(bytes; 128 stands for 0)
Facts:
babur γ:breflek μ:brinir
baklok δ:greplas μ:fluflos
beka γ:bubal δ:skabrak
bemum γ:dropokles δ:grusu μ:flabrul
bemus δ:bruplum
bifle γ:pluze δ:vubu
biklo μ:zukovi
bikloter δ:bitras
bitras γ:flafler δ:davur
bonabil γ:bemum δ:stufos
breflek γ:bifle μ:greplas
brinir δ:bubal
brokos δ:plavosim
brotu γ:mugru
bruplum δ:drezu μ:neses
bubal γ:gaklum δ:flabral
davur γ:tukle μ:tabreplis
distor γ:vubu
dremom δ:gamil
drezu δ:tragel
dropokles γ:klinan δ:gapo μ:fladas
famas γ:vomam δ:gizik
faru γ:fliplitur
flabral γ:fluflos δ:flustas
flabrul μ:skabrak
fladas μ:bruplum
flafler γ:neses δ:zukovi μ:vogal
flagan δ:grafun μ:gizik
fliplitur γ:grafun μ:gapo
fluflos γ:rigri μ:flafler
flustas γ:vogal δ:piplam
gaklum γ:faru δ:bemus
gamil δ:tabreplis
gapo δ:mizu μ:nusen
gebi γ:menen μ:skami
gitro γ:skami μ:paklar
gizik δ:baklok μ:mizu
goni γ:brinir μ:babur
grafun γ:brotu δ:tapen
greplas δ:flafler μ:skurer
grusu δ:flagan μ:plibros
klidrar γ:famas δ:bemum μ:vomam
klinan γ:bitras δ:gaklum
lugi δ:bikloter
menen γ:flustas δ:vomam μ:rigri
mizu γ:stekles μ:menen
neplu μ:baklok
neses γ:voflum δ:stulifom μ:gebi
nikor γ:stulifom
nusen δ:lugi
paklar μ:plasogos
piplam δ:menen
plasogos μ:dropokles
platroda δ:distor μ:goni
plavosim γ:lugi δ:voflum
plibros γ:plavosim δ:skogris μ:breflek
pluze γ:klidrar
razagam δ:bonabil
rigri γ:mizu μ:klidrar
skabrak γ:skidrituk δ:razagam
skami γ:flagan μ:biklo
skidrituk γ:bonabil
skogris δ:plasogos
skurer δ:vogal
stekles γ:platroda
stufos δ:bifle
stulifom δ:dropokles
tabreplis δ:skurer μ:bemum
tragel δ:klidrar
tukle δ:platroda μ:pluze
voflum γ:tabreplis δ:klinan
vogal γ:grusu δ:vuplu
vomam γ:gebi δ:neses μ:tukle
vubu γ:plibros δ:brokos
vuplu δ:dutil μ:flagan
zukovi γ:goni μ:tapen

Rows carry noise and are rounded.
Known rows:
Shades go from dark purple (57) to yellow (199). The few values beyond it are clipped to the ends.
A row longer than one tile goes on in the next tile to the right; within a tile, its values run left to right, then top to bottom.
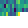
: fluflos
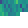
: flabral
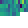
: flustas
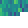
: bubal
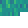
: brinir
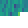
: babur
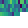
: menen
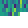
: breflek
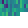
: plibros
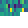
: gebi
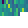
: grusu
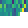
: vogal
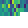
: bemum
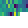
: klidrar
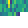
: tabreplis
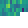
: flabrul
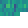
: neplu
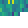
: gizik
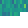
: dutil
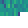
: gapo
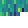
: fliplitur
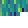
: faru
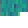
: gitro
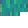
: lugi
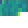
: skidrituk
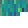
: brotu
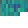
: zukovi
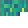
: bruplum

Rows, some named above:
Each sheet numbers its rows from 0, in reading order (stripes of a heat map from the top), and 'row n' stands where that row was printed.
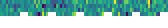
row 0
zukovi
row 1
klidrar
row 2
stekles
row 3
vubu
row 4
gaklum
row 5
tabreplis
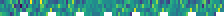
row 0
vomam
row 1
klinan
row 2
dropokles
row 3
beka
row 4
bruplum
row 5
dropokles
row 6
bitras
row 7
skurer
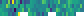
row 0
flafler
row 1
bubal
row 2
bemus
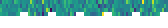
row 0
beka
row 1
faru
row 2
tukle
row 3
famas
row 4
bubal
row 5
voflum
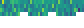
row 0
plavosim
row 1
brokos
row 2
brotu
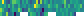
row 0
gaklum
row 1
baklok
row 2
vuplu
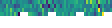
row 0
biklo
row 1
vomam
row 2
platroda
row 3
bifle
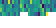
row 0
greplas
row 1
pluze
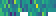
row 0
grafun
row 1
flagan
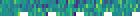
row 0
skabrak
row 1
skami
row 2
neses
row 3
dropokles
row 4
gamil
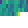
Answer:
bonabil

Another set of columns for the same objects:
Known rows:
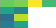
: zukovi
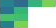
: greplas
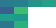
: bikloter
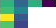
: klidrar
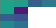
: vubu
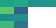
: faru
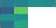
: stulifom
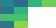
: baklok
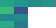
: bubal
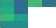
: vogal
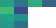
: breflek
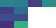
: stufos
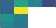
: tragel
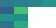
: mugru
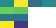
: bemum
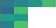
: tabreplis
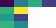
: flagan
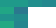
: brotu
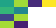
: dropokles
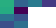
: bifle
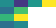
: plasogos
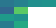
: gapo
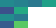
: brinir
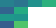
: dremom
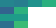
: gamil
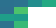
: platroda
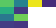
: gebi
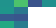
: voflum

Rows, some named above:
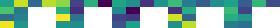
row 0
bitras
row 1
vomam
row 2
beka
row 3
tukle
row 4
flustas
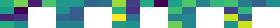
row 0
bonabil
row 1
plavosim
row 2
vomam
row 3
skidrituk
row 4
tukle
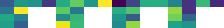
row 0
grusu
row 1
flafler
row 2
vuplu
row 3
menen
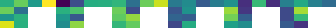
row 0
flafler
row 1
vuplu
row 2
plibros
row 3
brokos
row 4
menen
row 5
bruplum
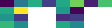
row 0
flagan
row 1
bonabil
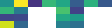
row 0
klinan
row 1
flustas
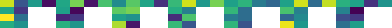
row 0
pluze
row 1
bonabil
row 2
grafun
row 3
neses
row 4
gaklum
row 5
bitras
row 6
skabrak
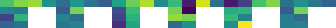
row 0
skami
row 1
bemus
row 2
biklo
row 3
famas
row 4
gizik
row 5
bemus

